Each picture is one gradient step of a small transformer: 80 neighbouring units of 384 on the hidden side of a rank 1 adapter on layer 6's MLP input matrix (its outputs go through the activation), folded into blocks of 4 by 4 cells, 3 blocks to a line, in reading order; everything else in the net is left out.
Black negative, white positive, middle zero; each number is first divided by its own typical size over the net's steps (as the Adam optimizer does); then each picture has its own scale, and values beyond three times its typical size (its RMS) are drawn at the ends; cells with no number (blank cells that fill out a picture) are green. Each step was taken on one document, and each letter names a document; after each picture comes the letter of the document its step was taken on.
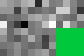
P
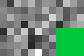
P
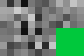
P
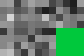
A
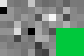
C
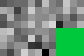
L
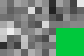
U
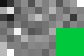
C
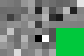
U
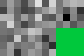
P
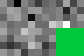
P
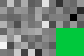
L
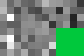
L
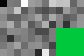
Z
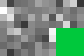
C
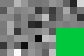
U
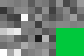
U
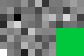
P
